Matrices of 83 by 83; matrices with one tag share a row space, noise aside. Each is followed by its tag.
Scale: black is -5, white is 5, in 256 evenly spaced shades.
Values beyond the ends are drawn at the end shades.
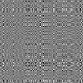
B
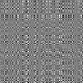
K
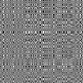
B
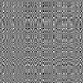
B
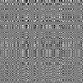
K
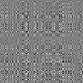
K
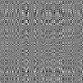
K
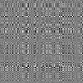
K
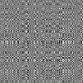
K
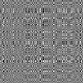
B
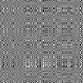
B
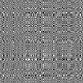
B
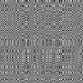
K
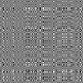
B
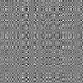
K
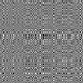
B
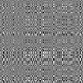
B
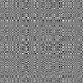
K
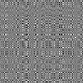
K
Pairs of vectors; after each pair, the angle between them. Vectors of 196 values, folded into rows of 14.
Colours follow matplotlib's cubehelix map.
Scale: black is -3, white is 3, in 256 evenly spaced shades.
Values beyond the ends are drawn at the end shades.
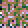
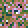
orthogonal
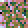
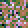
partly opposed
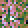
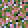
orthogonal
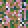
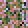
nearly opposite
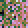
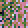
nearly parallel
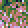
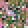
orthogonal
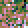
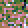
nearly parallel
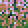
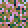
partly aligned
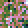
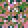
partly opposed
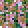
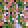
nearly opposite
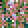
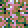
nearly parallel
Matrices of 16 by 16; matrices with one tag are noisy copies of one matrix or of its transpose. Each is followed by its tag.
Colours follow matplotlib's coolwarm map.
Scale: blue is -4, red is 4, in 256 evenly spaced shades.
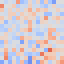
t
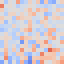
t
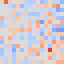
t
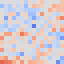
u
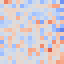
t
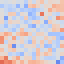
u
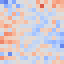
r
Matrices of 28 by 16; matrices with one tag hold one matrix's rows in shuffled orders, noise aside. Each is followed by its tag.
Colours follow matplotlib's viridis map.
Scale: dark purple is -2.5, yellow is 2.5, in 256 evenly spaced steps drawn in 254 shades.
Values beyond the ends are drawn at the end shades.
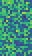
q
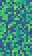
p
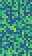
p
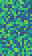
q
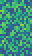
p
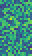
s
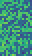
q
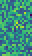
p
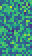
p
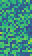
q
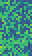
q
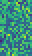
p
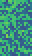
q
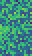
q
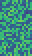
p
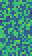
p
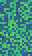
s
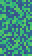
p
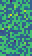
p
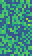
p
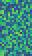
p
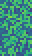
s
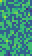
p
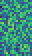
s
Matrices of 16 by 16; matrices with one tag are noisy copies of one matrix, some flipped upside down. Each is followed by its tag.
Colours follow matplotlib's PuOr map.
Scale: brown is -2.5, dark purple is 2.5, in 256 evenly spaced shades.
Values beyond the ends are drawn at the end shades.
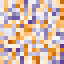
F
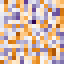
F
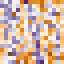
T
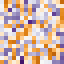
F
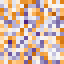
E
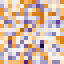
E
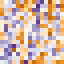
T
